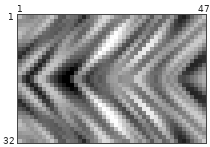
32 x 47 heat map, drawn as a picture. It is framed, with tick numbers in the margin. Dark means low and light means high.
The histogram is bell-shaped. The ninth with the lowest average is the middle left. The top and bottom halves mirror each other. There is no overall slope.
